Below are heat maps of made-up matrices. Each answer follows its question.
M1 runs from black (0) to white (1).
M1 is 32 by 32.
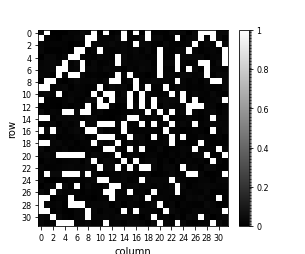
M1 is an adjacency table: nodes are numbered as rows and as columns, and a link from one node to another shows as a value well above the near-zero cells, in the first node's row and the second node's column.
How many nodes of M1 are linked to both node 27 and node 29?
2
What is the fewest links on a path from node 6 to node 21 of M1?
4
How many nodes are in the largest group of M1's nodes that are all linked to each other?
5
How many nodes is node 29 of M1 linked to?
7
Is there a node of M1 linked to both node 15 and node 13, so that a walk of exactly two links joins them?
yes
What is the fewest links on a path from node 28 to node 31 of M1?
2
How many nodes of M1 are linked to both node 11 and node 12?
5
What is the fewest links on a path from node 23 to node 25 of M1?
1
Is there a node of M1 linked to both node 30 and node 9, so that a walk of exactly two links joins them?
no
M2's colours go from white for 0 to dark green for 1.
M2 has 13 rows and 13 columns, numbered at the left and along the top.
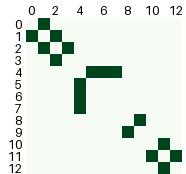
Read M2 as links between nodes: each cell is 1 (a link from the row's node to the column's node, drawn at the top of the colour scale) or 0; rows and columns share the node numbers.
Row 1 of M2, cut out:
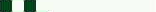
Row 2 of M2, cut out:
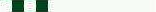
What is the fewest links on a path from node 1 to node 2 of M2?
1
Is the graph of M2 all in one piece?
no
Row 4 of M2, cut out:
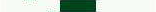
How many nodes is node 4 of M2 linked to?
3
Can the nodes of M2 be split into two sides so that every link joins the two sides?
yes
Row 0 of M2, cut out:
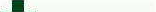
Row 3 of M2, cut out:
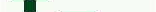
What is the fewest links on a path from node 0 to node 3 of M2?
3
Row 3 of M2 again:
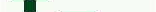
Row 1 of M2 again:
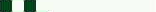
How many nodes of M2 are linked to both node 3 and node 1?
1
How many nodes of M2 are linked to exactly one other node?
9
